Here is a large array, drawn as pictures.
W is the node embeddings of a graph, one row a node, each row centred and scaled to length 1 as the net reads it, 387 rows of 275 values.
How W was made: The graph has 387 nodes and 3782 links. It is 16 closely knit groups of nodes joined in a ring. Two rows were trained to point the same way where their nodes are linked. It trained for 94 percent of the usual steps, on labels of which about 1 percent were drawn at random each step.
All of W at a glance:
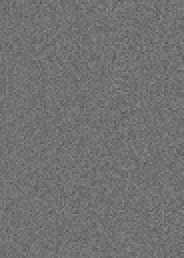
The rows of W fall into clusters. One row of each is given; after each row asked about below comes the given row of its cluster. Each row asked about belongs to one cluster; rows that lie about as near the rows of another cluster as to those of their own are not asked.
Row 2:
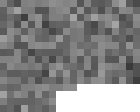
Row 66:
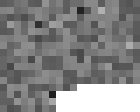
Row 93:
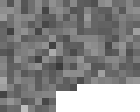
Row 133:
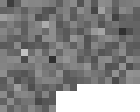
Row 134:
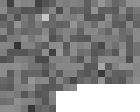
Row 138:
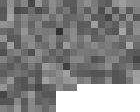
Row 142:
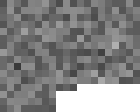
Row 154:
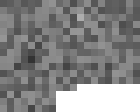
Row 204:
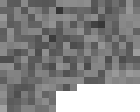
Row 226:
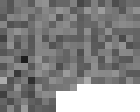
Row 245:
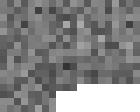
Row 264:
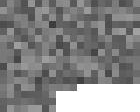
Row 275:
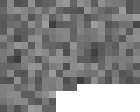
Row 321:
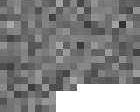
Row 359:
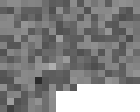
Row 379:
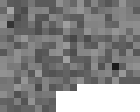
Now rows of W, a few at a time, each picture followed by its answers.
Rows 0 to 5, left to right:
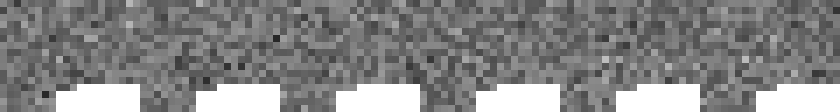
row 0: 204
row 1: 379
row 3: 204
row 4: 2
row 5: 2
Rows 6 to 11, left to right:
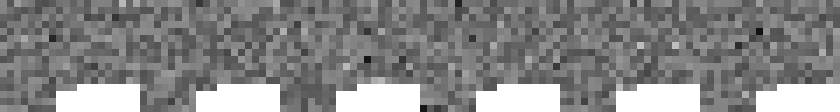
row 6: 134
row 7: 359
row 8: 138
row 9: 275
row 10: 134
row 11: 134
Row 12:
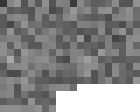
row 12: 264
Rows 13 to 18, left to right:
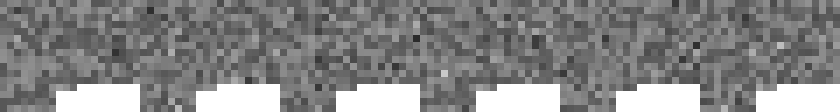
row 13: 264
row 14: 2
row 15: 379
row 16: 264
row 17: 275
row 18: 134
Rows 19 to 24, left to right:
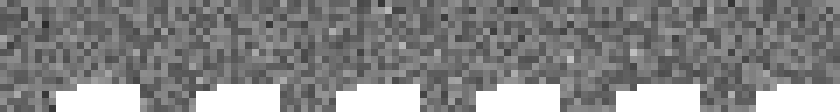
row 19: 2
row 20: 245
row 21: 226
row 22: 2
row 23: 264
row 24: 138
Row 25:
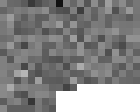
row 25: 379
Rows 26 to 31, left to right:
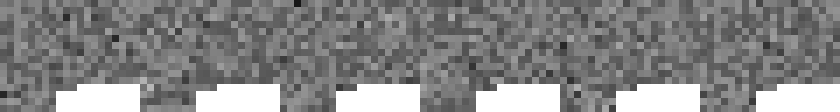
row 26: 93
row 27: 264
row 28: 142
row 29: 379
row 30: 66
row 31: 93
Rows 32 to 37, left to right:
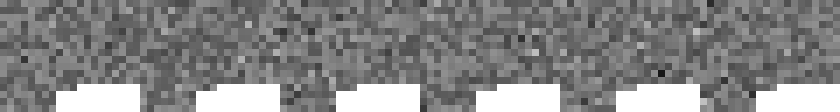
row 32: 133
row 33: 204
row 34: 321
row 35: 264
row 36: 134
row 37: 245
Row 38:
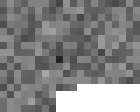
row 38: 142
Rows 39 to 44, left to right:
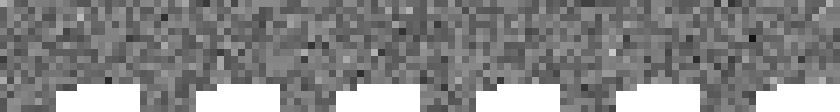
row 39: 142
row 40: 359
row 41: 133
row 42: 275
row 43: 321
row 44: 204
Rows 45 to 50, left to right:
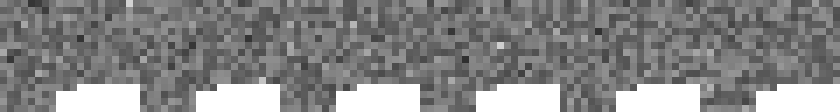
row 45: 204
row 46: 359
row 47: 138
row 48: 134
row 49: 226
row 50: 264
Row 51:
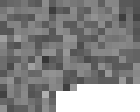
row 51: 66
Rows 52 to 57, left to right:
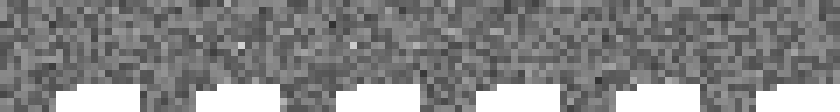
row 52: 245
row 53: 359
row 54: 245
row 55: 204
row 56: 359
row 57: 66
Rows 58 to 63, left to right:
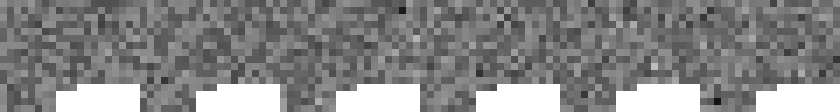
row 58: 204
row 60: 204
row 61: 142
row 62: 138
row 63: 264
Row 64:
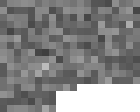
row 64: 264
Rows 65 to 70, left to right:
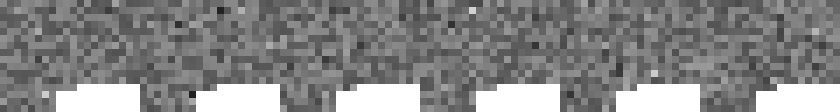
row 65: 2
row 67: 66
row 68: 134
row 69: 226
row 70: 379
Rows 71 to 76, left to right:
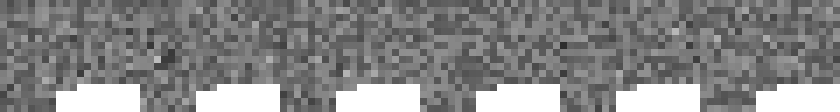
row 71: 226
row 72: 154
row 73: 226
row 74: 379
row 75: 66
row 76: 264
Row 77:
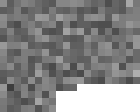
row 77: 204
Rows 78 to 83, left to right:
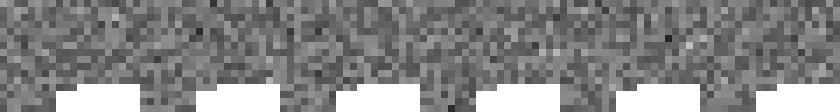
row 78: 142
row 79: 134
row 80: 93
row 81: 134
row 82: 275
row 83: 142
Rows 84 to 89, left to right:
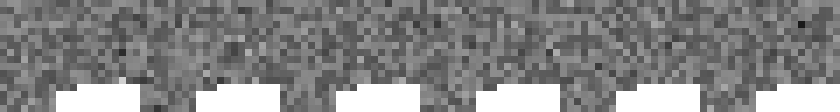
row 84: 359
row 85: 275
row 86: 359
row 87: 275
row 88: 133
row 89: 359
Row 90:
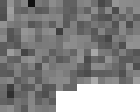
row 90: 138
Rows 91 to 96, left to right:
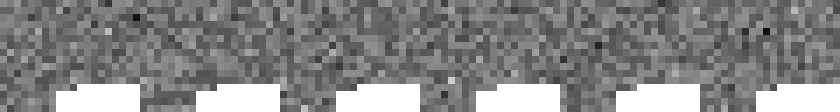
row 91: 359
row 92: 264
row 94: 2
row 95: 204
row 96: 226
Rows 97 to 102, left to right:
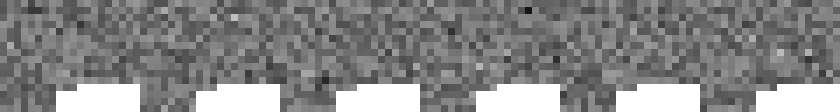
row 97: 138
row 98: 2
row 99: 264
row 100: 321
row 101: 138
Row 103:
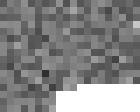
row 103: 321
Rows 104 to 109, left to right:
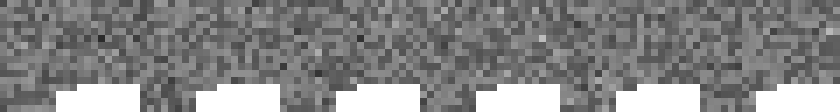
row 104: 264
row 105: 226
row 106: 379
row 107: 142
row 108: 275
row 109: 321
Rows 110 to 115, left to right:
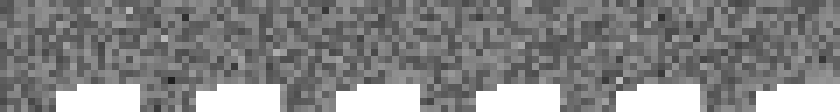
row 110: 226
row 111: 2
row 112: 204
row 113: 321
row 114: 93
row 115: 204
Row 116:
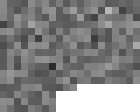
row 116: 245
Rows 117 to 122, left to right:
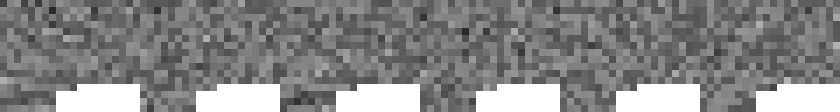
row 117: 264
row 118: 154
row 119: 264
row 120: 226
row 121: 133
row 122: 142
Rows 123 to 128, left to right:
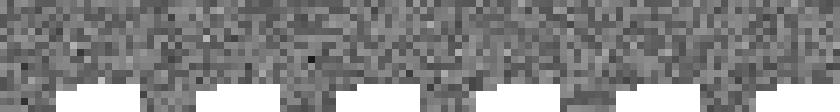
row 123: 134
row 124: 154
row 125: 379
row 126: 321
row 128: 245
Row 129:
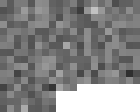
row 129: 226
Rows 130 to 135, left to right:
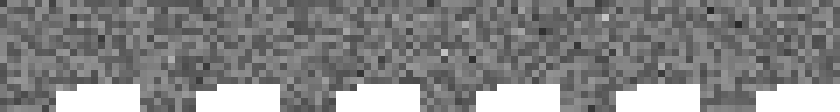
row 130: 264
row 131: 379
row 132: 379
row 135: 264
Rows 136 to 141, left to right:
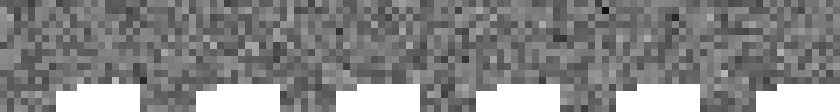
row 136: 154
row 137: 264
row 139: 226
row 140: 275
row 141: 379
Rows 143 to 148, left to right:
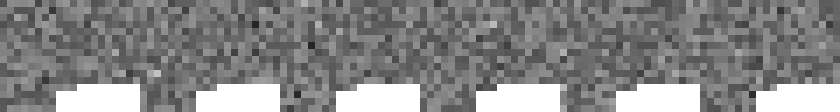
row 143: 264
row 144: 204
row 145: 93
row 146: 142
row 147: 204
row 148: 66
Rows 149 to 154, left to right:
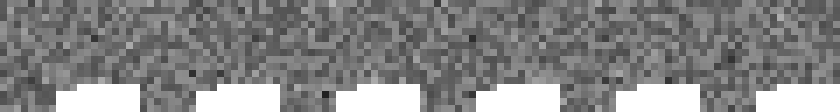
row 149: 138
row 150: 133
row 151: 2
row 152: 204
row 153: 2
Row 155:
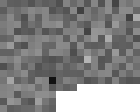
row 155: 379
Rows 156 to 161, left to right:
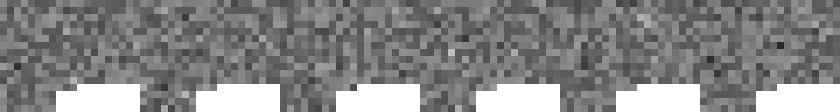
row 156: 204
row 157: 2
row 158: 226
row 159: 2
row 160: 154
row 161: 321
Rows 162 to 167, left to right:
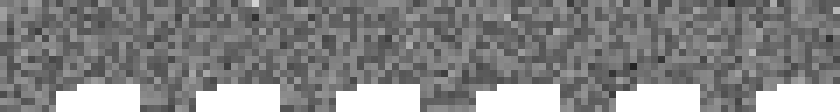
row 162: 93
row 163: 275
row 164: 275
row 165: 264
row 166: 245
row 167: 321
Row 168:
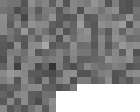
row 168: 245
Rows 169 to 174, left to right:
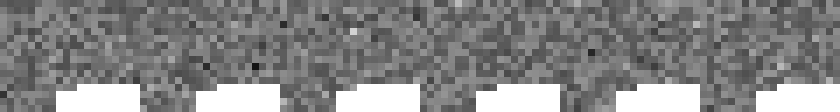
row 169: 154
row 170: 379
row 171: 245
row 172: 142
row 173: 359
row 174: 93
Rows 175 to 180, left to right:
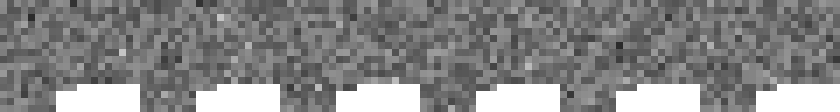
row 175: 134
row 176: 154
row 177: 138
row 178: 245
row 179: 142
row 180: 138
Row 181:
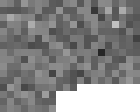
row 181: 133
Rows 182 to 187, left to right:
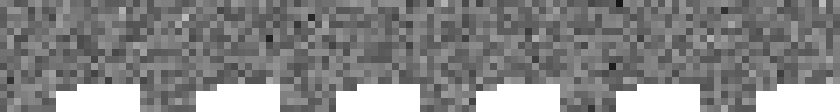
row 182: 142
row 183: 134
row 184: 275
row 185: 93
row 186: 379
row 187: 134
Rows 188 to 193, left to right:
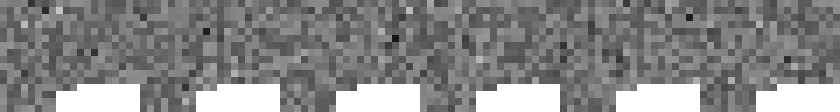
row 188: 204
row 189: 226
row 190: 133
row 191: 275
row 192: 226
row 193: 138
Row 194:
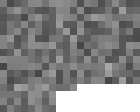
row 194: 2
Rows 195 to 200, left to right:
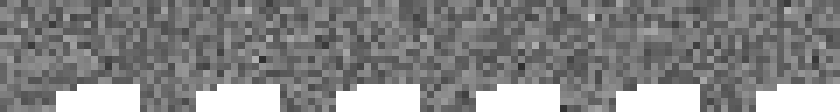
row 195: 264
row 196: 226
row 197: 66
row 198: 142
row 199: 275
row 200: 226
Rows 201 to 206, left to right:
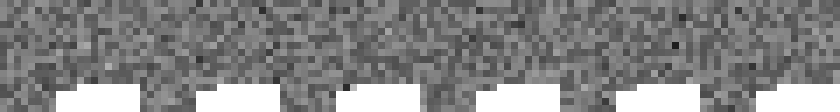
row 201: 245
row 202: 142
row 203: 66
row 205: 134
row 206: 245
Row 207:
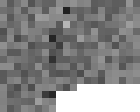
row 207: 204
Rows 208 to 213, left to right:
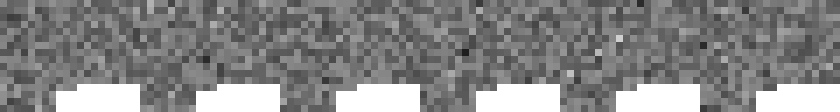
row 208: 2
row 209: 138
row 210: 2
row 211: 359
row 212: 321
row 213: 275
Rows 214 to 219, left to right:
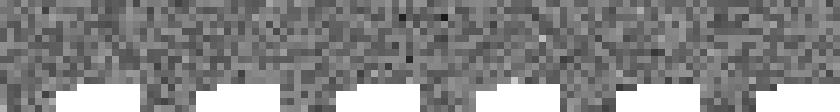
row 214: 204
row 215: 204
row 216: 134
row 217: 2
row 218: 142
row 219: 379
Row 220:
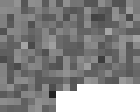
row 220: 93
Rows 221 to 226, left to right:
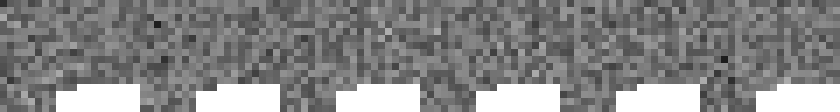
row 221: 66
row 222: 275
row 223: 226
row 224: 133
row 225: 93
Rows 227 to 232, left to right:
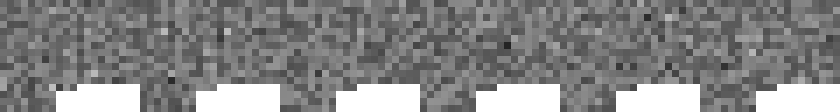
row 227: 226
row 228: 226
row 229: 275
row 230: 142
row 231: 142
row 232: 321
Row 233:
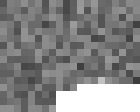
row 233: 138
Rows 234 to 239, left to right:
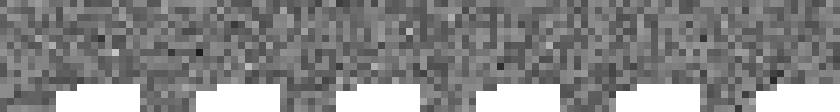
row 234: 264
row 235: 2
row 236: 154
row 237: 275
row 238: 245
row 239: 204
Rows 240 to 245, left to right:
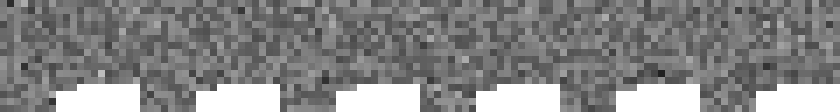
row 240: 93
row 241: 133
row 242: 264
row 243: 66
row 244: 134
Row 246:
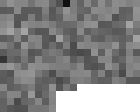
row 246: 359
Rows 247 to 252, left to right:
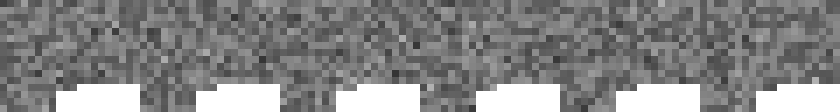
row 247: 66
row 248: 138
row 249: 2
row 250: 321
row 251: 359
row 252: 275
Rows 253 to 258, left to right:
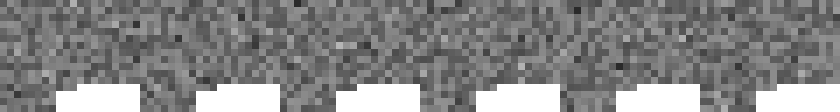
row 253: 321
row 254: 133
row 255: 142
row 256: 134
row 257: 154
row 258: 134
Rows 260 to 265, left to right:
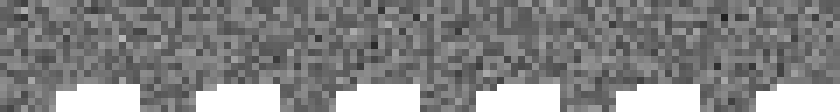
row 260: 2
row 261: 321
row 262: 245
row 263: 93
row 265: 245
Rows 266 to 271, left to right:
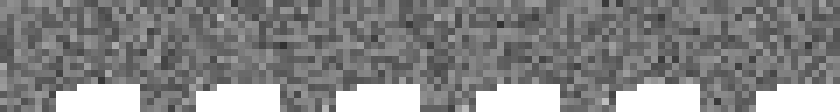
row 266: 93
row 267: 154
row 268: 66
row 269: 275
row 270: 93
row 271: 133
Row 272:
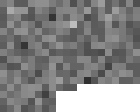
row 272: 142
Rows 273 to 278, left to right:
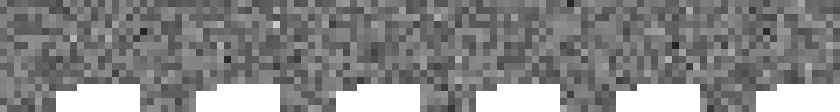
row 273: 379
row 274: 321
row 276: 275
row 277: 133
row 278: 245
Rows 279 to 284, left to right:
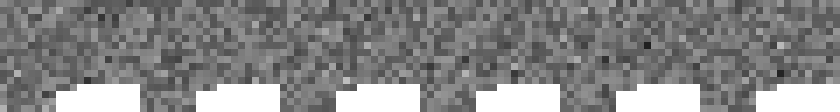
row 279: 204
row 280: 154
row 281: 142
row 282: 142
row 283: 142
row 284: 134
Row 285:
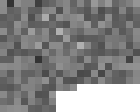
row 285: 134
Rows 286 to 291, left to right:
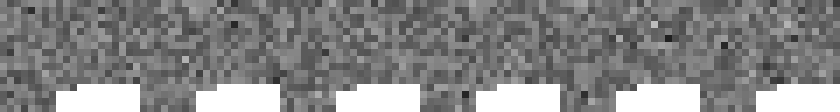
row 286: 133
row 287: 2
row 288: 154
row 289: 2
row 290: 359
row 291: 154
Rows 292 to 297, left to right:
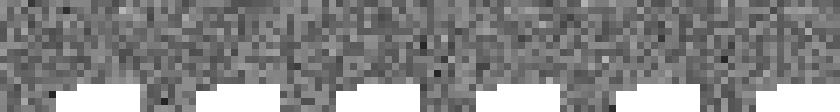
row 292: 204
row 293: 204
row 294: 93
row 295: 226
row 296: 2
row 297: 226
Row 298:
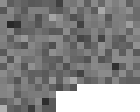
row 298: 379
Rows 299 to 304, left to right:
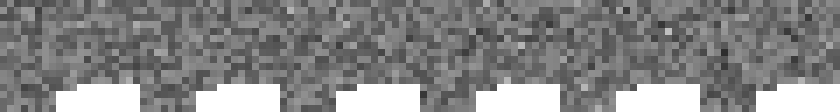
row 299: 321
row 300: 321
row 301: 142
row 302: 359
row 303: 359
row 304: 138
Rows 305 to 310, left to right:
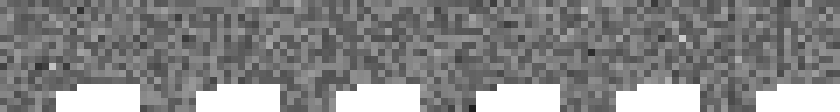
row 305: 379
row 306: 275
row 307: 359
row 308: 379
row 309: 2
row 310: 226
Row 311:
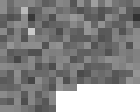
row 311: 134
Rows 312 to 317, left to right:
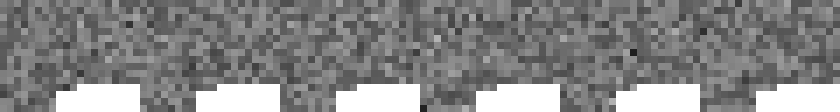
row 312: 245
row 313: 379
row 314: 66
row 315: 264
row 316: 66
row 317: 264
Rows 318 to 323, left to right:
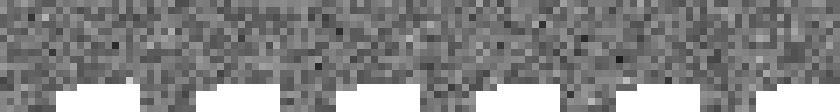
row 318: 134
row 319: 134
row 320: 134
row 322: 142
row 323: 275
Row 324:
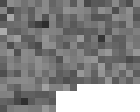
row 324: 264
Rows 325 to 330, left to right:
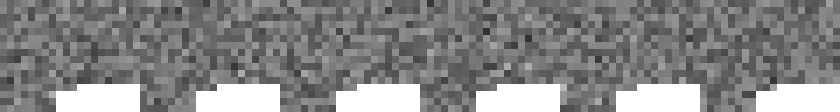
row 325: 134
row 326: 359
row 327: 321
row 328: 245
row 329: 2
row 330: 204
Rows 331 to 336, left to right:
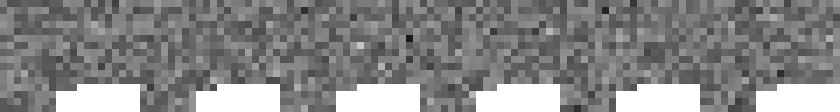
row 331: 379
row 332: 359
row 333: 134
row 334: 321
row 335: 275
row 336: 134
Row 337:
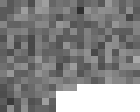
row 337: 226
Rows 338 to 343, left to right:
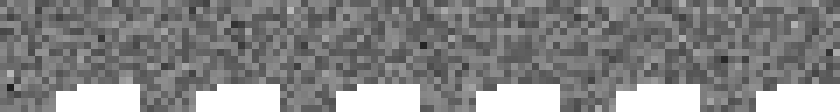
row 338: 321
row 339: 359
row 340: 142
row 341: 275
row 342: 2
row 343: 275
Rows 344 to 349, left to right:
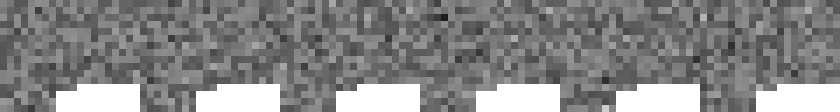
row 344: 245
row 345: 66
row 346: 93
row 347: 2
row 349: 226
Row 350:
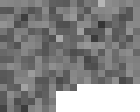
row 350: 359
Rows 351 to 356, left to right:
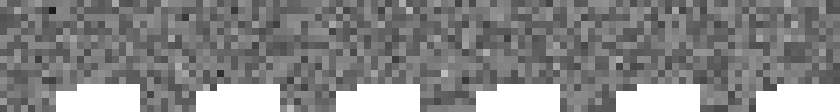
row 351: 2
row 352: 133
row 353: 133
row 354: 264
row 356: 275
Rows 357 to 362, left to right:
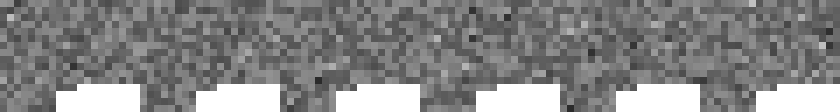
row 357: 142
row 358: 204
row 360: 264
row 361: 359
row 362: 133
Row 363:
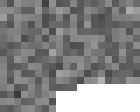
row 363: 93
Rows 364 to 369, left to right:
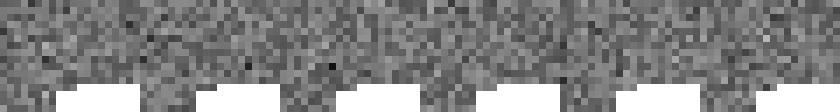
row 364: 66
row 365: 142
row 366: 245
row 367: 138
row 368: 226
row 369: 154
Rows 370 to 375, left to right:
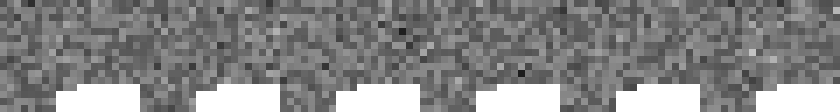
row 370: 321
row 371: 245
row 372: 133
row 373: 134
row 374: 275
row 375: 321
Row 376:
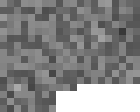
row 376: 133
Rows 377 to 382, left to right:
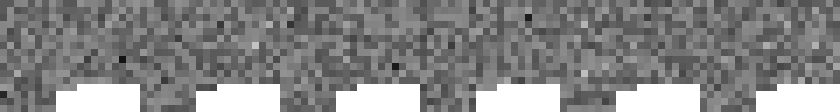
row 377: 138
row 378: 142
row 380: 226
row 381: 264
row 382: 142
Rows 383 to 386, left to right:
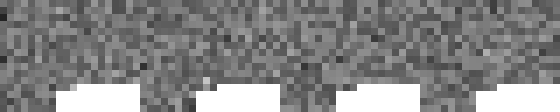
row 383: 226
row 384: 379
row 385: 138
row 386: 321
